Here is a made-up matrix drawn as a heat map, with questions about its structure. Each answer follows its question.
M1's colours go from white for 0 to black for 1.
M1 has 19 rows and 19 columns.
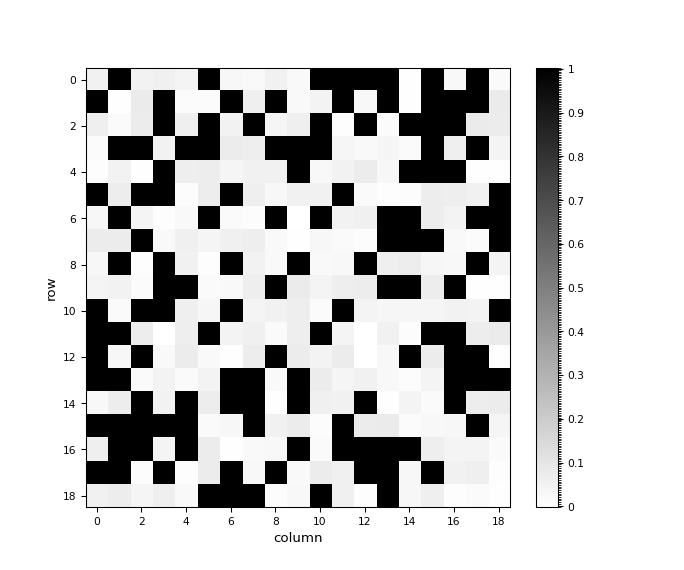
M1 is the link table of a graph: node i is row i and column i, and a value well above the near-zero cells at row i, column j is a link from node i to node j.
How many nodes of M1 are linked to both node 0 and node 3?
5
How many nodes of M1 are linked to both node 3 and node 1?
3
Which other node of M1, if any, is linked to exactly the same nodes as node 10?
node 5
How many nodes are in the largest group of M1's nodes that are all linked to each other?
4
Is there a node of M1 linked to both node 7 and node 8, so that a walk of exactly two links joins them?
no
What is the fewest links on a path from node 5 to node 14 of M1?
2
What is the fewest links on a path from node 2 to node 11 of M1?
2
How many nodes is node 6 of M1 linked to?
8
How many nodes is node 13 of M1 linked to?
8
